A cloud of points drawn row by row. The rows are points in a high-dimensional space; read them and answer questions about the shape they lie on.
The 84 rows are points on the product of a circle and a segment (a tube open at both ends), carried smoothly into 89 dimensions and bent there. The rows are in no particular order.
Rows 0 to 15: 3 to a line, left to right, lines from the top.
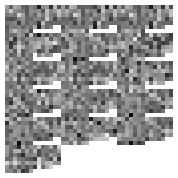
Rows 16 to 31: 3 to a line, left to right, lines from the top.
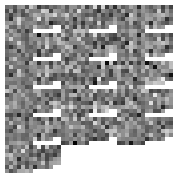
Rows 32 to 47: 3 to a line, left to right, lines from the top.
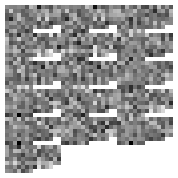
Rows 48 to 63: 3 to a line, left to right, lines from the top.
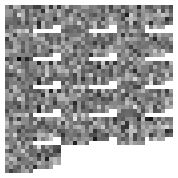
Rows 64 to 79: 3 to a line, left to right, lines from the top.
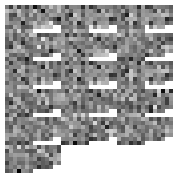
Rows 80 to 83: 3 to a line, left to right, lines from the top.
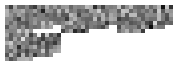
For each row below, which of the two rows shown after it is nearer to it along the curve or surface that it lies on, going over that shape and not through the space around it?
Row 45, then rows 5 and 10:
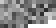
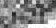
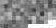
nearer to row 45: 5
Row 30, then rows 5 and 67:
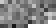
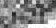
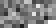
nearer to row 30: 5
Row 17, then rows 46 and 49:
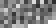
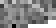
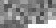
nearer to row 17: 49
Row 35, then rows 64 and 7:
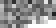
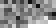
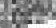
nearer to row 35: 64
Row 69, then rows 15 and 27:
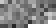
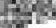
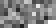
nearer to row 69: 27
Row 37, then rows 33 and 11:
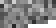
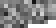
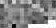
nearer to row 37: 11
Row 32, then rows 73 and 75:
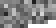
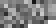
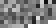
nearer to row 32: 73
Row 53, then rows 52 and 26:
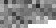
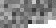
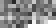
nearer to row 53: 26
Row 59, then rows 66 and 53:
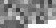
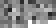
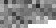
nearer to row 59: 53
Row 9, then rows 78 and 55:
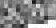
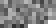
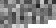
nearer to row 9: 78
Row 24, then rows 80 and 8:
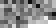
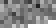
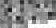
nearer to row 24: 8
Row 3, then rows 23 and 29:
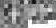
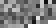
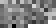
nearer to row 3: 23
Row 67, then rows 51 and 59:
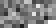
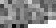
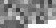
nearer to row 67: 59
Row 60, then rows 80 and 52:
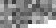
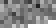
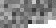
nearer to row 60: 80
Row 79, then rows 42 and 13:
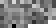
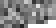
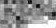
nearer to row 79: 42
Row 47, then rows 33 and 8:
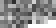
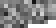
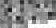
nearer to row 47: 8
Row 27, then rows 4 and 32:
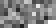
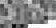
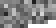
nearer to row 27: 32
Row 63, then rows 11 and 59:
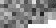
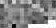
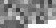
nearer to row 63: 59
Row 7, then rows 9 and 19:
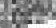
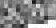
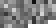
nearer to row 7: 9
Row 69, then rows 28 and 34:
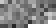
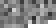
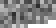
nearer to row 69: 34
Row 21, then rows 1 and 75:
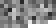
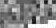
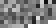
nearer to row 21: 1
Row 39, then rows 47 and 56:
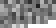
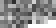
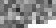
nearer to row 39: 47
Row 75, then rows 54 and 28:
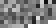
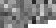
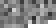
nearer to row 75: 54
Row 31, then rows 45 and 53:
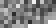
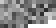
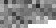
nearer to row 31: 45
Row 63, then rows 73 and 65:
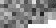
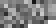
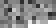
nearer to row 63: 73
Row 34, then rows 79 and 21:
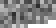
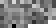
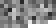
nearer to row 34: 21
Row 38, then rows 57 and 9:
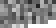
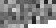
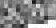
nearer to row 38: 57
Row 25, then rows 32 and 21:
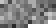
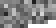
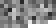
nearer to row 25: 32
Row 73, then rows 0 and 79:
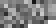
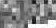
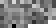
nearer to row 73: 0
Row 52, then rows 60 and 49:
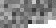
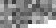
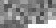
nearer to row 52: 49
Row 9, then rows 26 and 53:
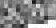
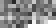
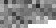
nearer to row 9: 26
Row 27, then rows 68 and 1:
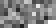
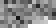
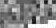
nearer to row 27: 1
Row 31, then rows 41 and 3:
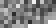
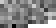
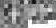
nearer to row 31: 41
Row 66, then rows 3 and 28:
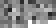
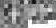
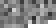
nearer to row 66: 3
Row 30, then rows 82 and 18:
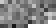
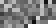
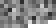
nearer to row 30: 82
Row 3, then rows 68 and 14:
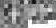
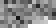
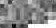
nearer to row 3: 68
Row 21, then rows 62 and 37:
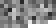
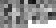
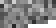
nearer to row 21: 62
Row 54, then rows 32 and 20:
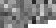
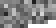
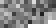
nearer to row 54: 32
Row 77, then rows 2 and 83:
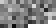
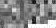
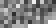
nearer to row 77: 83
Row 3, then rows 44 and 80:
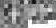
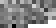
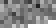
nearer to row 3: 80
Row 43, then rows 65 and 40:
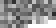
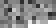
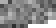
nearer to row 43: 65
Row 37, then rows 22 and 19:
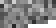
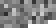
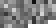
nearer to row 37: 19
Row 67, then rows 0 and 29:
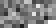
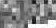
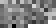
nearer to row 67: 0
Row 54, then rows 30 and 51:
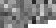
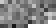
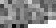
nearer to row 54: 51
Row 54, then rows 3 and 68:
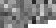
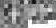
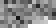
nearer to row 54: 3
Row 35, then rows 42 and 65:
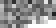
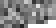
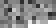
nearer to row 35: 65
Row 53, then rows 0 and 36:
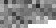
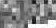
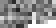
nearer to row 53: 36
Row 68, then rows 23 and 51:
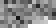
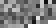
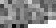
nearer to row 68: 23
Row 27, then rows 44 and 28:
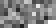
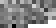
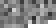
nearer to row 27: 28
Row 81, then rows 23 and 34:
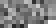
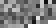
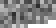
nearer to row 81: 23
